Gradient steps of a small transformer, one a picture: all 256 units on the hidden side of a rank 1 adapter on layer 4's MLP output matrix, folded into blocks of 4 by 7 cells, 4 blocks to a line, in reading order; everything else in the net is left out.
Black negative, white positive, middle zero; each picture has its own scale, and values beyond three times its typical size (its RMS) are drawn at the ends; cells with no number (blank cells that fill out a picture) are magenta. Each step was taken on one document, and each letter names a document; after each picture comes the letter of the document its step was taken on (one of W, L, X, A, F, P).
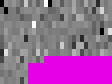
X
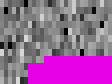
X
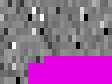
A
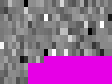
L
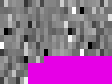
L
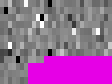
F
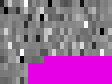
X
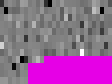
X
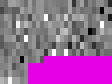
L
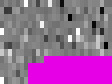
X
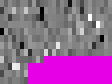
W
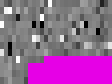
F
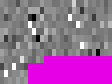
A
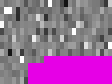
F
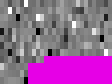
F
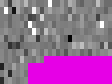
A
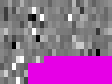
A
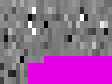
A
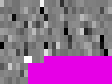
W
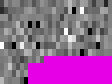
L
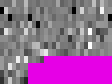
L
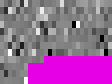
F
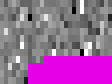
L
